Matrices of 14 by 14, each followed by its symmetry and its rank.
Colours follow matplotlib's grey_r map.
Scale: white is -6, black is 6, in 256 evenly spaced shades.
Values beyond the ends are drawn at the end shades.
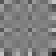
symmetric, rank one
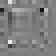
antisymmetric, rank two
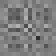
symmetric, rank two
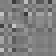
antisymmetric, rank two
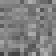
neither, rank three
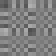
symmetric, rank one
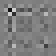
symmetric, rank two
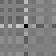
symmetric, rank one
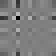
symmetric, rank one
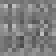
neither, rank three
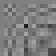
symmetric, rank two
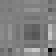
symmetric, rank one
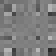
symmetric, rank two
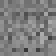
neither, rank three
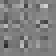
antisymmetric, rank two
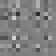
antisymmetric, rank two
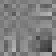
symmetric, rank two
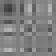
symmetric, rank one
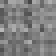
antisymmetric, rank two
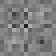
symmetric, rank two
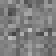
neither, rank three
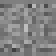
neither, rank three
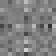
antisymmetric, rank two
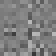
neither, rank three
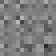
symmetric, rank two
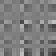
symmetric, rank one
